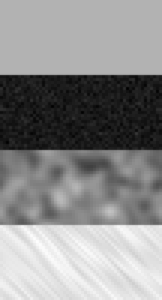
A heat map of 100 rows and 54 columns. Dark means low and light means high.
The table splits into 4 rows of 1 panel. Panel 1,1: high, flat. Panel 2,1: very low, fine-grained, faint in contrast. Panel 3,1: middling, blotchy. Panel 4,1: very high, slanting down to the right, faint in contrast.
